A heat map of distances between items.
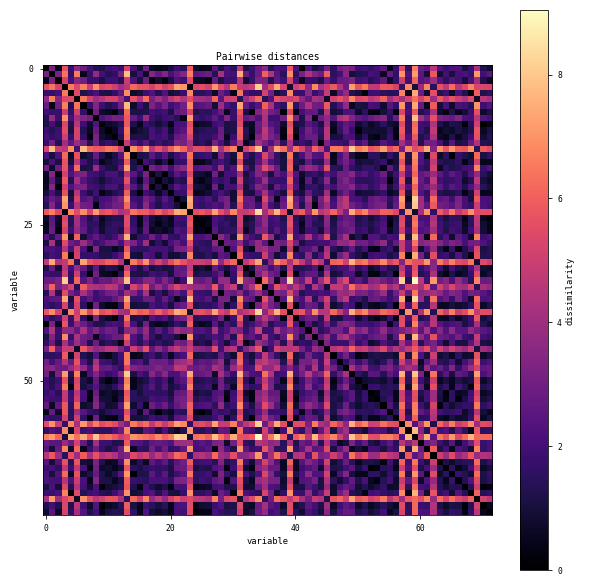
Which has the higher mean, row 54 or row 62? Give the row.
62
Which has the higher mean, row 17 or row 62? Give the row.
62
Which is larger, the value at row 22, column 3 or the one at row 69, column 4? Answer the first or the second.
the first
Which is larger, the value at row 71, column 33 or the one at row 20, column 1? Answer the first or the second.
the second
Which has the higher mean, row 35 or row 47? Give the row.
35
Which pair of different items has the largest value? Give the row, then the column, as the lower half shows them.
59, 34
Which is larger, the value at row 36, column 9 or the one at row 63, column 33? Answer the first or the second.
the first
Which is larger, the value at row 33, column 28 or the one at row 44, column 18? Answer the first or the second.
the first
